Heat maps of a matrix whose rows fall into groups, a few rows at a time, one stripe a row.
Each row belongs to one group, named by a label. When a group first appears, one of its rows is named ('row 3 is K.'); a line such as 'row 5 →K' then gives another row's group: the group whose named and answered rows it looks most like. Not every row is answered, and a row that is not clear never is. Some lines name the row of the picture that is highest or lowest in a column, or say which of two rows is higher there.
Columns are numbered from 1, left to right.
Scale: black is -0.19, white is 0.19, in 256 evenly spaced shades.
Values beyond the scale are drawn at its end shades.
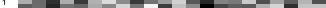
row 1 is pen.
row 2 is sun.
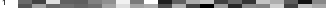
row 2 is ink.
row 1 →sun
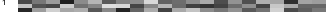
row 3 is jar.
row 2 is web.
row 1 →sun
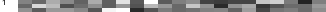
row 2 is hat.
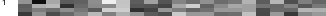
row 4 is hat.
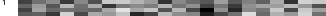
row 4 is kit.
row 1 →ink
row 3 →ink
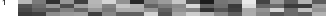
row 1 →pen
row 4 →jar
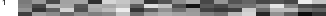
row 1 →ink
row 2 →web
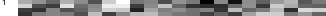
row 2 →web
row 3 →sun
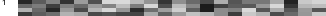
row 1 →ink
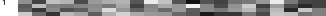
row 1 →web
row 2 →hat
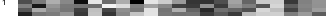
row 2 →web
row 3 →sun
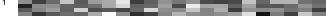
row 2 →hat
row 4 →pen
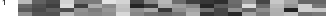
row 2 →kit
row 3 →sun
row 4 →kit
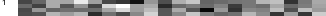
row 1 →jar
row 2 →ink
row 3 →ink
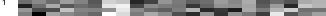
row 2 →ink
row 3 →kit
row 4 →web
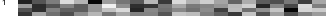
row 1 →jar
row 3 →sun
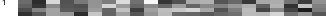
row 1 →sun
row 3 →hat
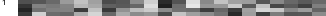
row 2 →jar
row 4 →hat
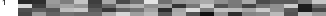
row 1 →jar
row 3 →jar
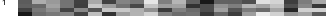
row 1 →sun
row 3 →ink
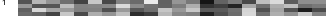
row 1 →sun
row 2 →kit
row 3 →hat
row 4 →kit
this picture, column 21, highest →4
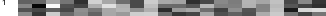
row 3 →sun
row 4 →web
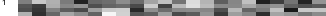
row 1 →hat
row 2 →jar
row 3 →sun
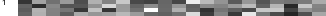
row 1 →hat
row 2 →pen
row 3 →sun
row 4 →hat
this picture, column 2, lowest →2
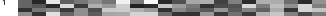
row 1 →sun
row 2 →kit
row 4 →web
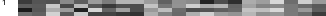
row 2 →jar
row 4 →jar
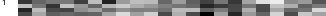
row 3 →hat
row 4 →ink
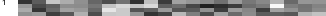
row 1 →jar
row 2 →web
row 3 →web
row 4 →ink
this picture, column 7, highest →3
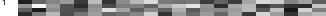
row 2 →hat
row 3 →pen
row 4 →sun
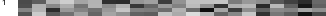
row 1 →jar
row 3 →ink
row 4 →hat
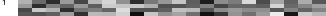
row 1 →pen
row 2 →web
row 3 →hat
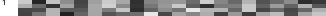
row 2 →pen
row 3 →hat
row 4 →sun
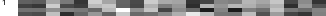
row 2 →pen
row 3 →ink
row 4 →hat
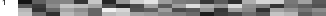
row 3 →web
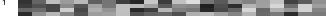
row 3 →kit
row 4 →hat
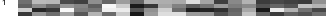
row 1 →hat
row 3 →web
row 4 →hat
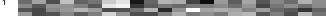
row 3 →jar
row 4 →pen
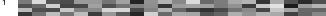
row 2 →sun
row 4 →jar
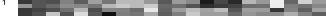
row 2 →web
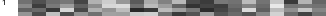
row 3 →kit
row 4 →web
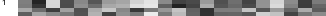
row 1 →web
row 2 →web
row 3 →pen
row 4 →sun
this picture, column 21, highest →3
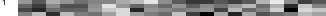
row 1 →web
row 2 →pen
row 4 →ink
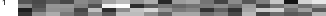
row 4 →hat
